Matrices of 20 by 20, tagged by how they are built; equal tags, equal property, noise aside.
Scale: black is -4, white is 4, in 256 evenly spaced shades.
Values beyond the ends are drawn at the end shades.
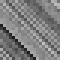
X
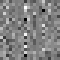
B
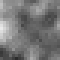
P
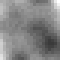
P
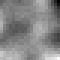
P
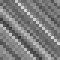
X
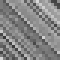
X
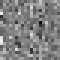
B
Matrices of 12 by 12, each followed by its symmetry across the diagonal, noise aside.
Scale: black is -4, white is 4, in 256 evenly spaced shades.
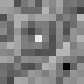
symmetric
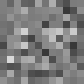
neither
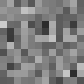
neither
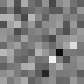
antisymmetric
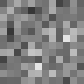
symmetric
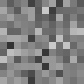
antisymmetric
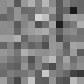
neither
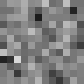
neither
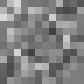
symmetric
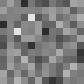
symmetric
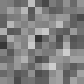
symmetric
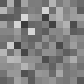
symmetric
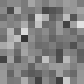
neither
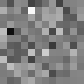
antisymmetric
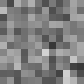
antisymmetric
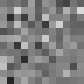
antisymmetric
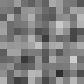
antisymmetric
